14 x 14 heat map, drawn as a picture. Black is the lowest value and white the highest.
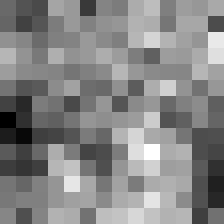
No single row or column stands out from its neighbours. The ninth with the lowest average is the middle left. No regular stripes run through it. The halves do not mirror each other. On average the colour sits 50% of the way up the scale.
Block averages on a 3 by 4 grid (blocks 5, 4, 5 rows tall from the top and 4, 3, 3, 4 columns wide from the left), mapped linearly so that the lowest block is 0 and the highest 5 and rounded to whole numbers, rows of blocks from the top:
2344 | 0242 | 2352
